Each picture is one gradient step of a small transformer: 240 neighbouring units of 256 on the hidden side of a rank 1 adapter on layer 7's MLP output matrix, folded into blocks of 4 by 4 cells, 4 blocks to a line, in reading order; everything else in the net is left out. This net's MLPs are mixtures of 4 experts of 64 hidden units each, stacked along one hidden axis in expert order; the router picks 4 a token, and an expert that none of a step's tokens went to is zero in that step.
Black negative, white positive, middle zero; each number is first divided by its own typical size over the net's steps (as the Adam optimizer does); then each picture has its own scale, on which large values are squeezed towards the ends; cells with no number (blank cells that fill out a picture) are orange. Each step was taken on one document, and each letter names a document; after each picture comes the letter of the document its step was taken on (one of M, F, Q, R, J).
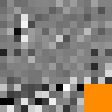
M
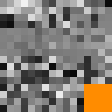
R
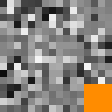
R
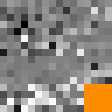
M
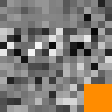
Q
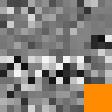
R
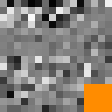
R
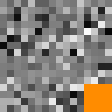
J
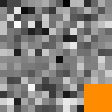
Q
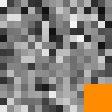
Q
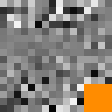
R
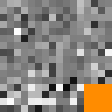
M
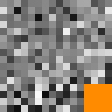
J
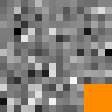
M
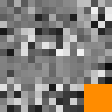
J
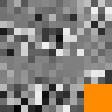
J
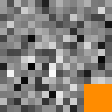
Q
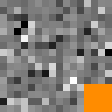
M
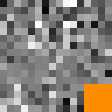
Q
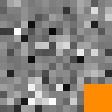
M
